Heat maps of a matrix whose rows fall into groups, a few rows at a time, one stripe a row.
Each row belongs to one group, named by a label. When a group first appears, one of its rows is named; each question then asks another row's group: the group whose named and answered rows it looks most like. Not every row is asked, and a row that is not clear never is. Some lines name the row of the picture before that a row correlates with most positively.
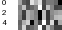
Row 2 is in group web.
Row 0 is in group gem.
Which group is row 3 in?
web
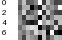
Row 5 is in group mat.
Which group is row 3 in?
web
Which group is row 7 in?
web
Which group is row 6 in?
gem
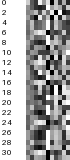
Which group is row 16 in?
mat
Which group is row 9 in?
web
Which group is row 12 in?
mat
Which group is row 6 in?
mat
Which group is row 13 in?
web
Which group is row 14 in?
gem
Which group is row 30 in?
mat
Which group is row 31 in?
web
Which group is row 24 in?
mat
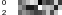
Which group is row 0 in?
mat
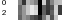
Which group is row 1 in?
mat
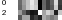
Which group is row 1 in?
mat
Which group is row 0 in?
mat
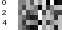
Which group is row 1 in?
web
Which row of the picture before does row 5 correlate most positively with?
2
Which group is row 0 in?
gem
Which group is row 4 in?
web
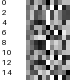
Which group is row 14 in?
gem
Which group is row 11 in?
gem
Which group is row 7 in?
mat
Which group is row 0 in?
web
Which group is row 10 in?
web
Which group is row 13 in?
web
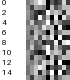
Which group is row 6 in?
web
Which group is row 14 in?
gem
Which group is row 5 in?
gem
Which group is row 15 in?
web
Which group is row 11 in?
web
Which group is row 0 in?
mat
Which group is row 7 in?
gem
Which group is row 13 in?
mat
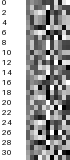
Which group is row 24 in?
mat
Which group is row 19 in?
mat
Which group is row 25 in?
web
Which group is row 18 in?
web
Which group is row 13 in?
gem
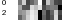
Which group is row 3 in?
mat
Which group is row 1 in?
gem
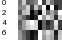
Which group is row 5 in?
mat
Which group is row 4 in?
mat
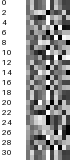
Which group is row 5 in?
gem
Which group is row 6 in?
web
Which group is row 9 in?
web
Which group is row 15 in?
web
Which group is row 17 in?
web
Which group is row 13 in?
web
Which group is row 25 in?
gem
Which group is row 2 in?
mat
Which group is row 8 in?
gem
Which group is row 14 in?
gem
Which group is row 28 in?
web
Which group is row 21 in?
web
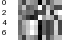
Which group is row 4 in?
mat
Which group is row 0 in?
web
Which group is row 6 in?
mat
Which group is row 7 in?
web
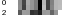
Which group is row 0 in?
web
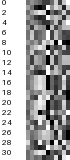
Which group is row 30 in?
mat
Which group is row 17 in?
mat
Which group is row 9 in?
mat
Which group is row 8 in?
gem
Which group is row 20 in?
mat
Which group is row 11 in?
web
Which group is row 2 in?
mat
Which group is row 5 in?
web
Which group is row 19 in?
gem
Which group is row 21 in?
mat
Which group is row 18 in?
gem
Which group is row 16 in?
mat
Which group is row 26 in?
gem
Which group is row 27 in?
gem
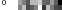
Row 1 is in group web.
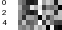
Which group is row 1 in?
gem
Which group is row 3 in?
web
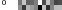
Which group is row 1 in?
web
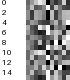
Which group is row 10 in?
mat
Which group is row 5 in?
gem
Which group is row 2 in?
web
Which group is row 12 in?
web
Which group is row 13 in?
gem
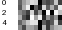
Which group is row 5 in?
web
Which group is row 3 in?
gem
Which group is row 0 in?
mat
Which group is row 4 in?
mat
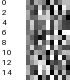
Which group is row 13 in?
gem
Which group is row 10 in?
web
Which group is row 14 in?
gem
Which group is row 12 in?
mat
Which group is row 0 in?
web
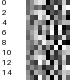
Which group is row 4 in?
web
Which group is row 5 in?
gem
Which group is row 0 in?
mat
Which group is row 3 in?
gem
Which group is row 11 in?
mat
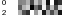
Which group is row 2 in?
gem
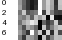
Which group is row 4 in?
mat
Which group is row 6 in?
gem
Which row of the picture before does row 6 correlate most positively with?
2
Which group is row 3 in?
gem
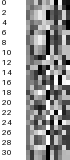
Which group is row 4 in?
gem
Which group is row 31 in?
web
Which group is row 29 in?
mat
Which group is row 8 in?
mat
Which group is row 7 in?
mat
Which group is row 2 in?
mat
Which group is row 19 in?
web
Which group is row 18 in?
mat
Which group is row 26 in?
mat
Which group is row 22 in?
gem
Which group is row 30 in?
web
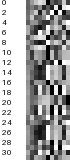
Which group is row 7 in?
mat
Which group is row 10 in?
web
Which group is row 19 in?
gem
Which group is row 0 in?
mat
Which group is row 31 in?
web
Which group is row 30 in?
gem
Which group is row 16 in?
web
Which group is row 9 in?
mat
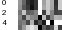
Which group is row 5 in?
mat
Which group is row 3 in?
web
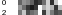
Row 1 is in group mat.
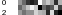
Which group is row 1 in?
mat
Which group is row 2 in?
gem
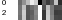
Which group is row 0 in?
mat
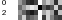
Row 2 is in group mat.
